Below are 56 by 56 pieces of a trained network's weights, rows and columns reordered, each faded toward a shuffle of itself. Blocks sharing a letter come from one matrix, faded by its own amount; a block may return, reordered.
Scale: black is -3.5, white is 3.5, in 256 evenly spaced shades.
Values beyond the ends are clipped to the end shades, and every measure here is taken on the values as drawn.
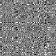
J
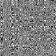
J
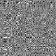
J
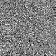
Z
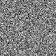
Z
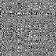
J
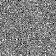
Z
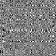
J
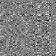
J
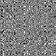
J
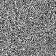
Z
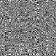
J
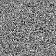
Z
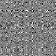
J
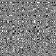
J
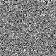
Z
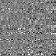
J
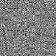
J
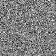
Z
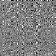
J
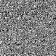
Z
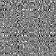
J
